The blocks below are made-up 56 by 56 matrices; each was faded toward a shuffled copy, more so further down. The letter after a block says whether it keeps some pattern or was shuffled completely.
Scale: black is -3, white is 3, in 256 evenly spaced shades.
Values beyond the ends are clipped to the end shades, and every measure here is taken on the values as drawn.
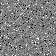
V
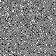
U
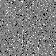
U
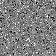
V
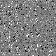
U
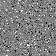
V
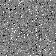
U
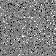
U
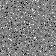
V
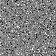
V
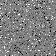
V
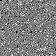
V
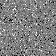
U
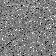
V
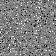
U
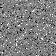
V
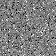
V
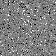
U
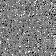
U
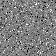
V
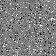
U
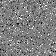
U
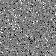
V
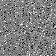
U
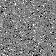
U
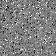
U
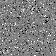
V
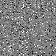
U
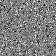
V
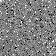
V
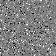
U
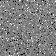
V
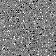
U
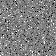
V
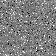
V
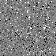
U
